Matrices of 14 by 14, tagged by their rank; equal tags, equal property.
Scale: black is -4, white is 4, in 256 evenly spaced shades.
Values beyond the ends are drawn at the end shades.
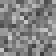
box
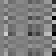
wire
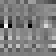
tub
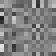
tub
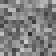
box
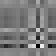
wire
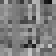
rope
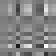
wire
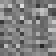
rope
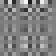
wire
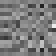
rope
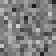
box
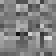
tub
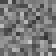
box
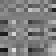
tub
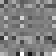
tub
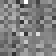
rope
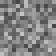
box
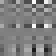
wire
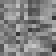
rope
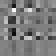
tub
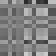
wire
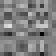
tub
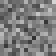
box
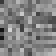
rope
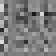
rope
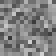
box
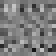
rope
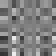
wire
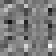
tub
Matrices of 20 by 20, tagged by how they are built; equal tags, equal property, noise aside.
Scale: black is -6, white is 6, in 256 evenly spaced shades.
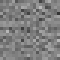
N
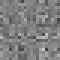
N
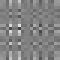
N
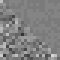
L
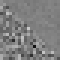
L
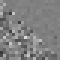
L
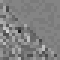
L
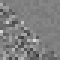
L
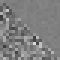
L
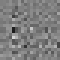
N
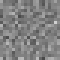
N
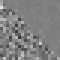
L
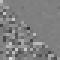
L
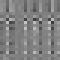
N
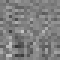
N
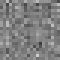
N
